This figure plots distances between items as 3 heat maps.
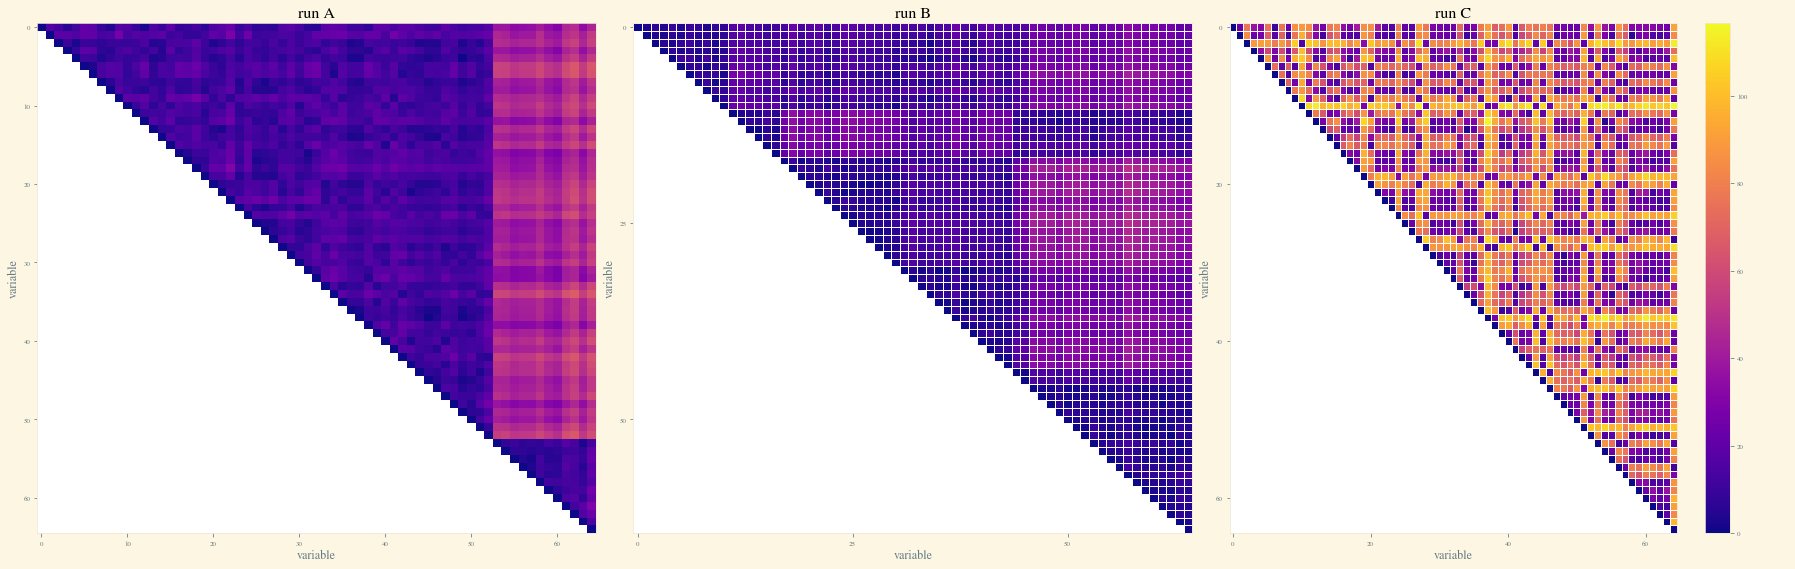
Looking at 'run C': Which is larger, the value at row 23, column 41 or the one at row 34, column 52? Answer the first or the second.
the second
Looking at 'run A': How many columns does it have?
65
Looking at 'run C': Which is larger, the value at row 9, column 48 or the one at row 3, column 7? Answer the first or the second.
the first
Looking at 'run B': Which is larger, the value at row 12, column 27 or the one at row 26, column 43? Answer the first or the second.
the first
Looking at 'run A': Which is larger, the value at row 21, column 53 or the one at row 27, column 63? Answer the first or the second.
the first
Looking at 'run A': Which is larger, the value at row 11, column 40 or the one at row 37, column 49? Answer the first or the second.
the first
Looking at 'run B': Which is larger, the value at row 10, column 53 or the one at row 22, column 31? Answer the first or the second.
the first
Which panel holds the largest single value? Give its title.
run C
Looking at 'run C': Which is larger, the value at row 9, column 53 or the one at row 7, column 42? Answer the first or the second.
the second
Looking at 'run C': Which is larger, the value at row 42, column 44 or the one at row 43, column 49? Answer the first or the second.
the first
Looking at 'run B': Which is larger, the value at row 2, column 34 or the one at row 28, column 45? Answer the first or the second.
the second
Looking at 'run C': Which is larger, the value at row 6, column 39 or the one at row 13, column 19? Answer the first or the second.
the second
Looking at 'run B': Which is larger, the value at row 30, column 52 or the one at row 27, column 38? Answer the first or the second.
the first
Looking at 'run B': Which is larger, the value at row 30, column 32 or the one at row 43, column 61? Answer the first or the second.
the second
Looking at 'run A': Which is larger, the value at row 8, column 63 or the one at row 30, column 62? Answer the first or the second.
the second
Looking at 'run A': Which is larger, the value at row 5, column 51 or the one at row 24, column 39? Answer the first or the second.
the second
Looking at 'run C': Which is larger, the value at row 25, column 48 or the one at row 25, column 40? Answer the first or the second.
the second
